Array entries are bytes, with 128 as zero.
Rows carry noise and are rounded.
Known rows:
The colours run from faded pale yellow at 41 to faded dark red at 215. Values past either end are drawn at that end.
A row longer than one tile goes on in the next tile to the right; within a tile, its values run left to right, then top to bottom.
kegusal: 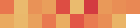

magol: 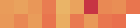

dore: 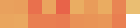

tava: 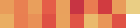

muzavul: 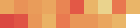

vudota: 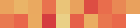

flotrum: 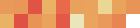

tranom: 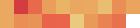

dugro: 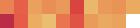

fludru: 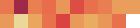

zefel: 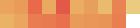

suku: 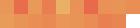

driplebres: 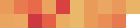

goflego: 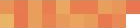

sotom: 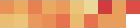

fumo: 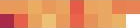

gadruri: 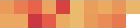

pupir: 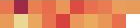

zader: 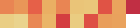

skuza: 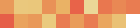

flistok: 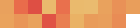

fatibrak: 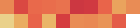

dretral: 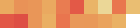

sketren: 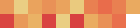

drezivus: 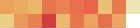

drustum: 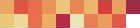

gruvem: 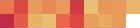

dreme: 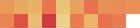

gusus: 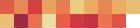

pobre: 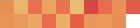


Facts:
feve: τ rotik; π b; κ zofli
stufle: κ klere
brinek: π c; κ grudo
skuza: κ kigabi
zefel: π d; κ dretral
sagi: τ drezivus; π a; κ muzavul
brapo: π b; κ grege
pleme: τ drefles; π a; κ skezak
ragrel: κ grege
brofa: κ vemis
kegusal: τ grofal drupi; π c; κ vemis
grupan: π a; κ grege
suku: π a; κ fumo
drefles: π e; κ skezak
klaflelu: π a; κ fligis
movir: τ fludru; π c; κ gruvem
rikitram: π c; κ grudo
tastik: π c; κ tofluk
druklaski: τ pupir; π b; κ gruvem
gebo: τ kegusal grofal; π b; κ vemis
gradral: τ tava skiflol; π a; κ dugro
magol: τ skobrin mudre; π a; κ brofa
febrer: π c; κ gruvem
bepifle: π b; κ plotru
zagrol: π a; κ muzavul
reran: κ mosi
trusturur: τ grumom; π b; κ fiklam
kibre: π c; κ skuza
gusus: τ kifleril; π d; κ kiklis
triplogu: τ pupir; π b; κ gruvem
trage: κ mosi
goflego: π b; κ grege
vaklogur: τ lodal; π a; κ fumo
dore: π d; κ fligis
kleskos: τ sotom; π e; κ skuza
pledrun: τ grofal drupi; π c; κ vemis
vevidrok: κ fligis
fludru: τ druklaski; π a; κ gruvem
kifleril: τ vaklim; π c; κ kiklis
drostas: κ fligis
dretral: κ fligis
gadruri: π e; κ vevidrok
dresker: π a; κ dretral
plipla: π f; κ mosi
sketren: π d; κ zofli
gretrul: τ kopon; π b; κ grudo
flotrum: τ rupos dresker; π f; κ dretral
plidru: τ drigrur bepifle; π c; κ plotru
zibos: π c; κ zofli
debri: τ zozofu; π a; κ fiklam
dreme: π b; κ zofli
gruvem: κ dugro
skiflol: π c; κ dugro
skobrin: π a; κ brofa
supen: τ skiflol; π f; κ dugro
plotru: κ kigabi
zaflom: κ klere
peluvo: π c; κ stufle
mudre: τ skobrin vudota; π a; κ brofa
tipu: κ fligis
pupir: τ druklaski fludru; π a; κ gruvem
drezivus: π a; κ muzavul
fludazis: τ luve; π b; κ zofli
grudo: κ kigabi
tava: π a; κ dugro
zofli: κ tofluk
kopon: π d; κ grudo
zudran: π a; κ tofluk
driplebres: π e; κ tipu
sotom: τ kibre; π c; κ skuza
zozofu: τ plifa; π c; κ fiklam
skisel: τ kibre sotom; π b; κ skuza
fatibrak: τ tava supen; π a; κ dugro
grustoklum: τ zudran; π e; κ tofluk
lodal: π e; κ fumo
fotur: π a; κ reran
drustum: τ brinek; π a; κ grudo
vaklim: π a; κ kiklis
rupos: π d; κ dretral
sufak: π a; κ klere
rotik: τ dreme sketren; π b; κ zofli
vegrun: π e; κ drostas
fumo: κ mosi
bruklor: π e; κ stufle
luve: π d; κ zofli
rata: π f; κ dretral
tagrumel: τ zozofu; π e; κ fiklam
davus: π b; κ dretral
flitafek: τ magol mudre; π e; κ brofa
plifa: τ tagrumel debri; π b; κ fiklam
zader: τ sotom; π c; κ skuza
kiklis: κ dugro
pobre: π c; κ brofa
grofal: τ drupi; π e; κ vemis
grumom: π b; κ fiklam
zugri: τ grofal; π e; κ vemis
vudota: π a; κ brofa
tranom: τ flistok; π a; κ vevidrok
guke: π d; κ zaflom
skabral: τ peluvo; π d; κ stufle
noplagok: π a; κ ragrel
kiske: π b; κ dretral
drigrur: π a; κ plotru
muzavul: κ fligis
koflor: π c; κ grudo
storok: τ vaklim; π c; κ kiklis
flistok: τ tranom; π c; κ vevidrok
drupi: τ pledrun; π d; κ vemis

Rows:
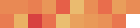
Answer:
bruklor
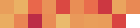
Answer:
tagrumel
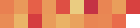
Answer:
flitafek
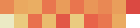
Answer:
gretrul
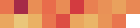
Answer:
druklaski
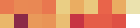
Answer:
vaklim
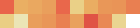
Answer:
plidru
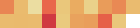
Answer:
bepifle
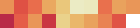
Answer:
drefles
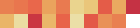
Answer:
kleskos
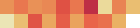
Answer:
sagi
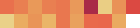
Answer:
gebo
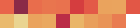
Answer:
triplogu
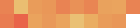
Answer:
plipla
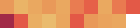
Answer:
brofa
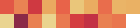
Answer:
storok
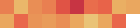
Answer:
supen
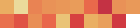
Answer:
luve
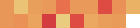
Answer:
peluvo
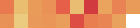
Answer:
drupi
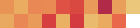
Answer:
skiflol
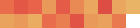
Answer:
febrer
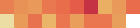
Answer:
trusturur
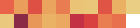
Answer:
kifleril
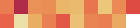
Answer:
vaklogur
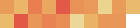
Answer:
rata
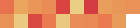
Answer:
grofal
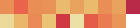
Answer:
skisel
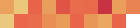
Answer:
zozofu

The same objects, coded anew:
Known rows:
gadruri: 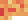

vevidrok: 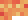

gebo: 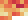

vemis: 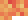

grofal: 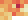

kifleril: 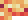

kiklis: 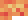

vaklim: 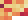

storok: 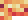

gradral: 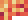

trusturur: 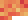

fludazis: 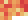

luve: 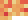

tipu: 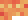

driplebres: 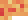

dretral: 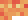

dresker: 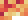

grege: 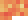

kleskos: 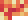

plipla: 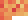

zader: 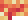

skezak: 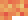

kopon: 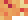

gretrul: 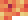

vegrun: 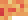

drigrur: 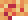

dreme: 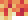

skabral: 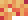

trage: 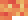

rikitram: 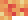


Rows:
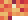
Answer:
plifa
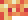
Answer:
skiflol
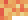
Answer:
zefel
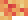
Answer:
brinek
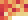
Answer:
flotrum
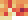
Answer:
sketren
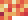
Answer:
tava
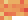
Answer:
tastik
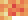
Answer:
pobre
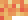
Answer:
flistok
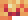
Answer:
movir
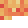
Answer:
febrer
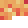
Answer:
guke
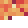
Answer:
debri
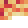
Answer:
rupos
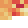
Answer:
zugri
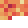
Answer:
drustum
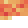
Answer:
grustoklum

